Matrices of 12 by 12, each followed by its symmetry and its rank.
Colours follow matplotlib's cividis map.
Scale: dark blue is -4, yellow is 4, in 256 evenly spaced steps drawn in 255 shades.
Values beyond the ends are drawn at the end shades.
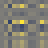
neither, rank one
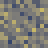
antisymmetric, full rank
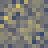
symmetric, full rank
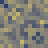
symmetric, full rank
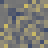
symmetric, full rank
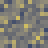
symmetric, full rank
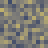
antisymmetric, full rank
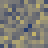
symmetric, full rank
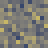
antisymmetric, full rank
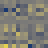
neither, rank two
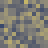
antisymmetric, full rank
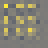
symmetric, rank two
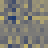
neither, rank two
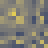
symmetric, rank two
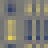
neither, rank one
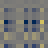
neither, rank one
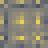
symmetric, rank two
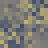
antisymmetric, full rank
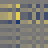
neither, rank one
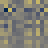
neither, rank two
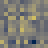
neither, rank two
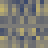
neither, rank two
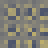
symmetric, rank two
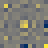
symmetric, rank two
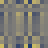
neither, rank one
